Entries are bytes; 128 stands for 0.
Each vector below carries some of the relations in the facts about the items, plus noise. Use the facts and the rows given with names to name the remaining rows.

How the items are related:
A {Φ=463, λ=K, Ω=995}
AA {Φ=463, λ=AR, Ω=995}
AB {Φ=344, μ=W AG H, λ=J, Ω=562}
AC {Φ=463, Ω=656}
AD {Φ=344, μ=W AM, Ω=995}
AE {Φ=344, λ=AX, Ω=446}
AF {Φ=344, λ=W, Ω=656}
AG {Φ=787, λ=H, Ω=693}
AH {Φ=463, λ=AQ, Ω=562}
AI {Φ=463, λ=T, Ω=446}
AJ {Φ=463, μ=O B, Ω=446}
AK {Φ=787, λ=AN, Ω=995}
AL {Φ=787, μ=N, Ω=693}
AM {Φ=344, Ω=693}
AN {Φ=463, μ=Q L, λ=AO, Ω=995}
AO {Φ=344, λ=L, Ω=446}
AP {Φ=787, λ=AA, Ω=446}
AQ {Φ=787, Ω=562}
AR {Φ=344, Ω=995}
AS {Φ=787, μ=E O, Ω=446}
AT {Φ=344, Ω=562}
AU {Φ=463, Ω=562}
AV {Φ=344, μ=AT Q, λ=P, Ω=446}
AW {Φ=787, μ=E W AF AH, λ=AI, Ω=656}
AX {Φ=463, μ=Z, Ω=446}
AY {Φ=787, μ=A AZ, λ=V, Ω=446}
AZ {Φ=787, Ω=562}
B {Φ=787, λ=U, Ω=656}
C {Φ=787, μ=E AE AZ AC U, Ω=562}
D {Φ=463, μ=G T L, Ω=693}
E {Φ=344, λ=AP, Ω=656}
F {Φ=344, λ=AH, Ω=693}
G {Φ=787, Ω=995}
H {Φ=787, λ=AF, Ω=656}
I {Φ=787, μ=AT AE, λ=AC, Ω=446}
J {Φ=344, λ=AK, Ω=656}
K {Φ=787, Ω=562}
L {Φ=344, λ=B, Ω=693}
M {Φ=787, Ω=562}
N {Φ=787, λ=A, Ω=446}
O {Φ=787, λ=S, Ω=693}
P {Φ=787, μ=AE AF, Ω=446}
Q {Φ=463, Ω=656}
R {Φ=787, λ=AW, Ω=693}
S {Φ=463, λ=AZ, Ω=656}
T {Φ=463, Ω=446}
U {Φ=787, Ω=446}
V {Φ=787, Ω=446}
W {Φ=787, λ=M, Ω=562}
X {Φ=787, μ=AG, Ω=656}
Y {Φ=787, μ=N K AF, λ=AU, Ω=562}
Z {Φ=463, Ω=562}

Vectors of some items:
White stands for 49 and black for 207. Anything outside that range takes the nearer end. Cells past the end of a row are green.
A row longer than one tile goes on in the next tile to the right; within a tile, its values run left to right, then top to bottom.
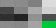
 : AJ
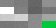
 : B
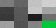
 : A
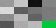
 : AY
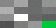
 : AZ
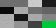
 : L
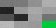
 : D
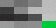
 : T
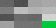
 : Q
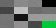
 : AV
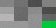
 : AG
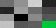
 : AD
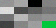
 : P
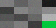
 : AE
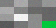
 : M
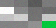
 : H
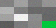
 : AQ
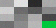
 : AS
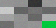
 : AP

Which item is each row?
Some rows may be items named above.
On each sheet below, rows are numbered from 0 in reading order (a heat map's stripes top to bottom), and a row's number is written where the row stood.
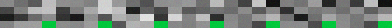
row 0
AX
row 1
AJ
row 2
AL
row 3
O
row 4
AF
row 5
AO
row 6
AF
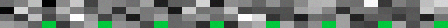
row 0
AB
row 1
C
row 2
AO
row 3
AT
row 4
Y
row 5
AN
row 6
AR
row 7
A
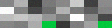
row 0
AW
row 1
C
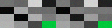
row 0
L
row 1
F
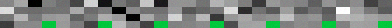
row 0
I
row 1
J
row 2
AM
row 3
O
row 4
N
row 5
R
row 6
X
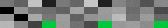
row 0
AM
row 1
E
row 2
AG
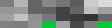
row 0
W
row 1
AA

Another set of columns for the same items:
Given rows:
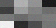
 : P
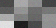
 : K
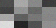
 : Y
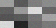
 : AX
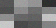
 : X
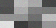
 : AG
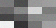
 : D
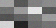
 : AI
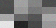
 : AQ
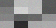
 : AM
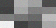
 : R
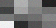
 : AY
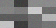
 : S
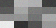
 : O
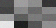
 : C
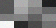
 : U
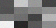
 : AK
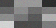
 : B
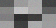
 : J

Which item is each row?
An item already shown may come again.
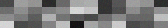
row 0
B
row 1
AE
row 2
X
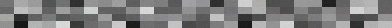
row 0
AB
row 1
Q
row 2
AJ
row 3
H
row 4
AD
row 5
AW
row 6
F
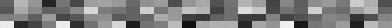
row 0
N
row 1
D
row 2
AA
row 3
AT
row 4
AO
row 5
AN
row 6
AD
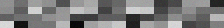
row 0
A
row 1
AT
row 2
AV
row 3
B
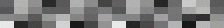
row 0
N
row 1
W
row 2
N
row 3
AR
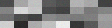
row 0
L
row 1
AL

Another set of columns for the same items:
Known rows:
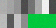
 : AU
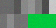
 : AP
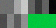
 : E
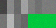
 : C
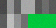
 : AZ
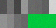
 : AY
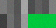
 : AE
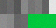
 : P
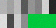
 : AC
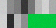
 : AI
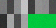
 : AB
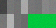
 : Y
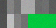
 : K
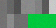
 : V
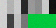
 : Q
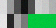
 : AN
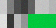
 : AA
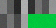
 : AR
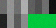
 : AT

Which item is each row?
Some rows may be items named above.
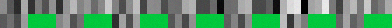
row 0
AR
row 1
AL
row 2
AB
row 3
J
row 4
J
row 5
D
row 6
R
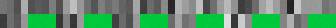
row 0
AE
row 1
F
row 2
AO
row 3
O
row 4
A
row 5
X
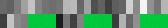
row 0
W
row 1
L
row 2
AG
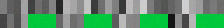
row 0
AO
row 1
O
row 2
H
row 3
AM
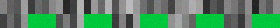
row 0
AO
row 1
AD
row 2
F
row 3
B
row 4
AV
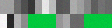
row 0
AJ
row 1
AW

